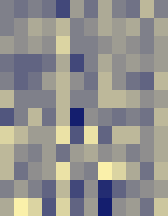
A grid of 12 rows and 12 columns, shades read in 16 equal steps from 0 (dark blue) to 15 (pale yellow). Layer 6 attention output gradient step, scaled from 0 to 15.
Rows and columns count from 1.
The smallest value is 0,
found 2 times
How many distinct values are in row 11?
7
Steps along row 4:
down same up up down up up down up down up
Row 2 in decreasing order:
11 10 10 10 10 9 9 8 8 7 7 7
